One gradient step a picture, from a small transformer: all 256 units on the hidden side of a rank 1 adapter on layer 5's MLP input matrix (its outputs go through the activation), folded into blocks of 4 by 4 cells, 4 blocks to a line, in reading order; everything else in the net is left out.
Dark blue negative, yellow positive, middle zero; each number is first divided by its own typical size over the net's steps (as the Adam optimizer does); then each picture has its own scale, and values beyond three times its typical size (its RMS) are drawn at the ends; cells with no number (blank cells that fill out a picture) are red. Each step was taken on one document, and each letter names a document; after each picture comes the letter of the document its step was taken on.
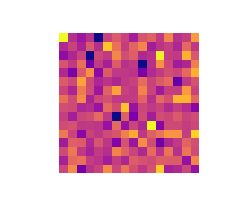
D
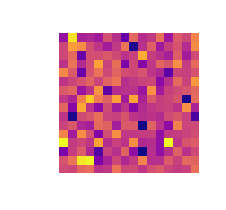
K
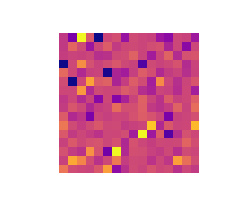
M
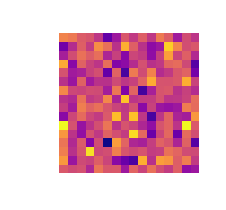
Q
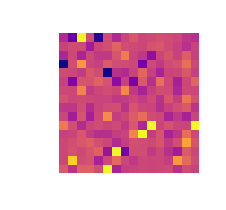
M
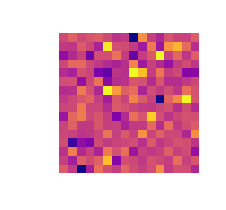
D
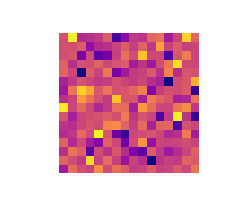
K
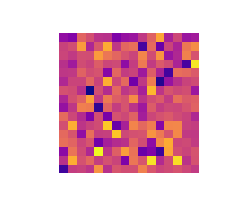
K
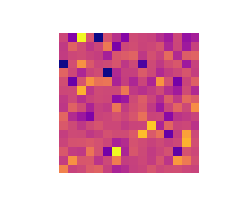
M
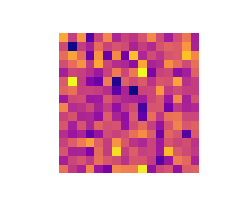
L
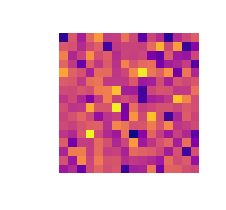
D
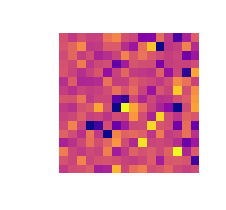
Q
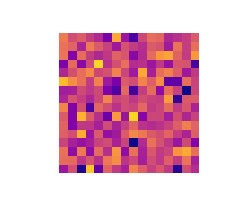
L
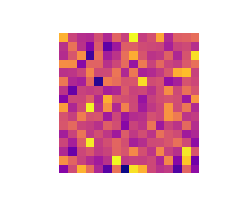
L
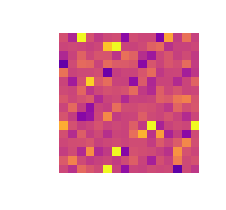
M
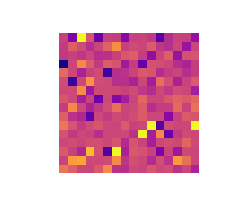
M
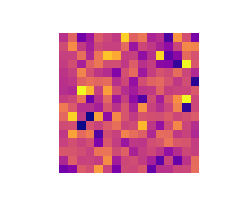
K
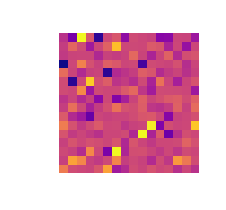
M
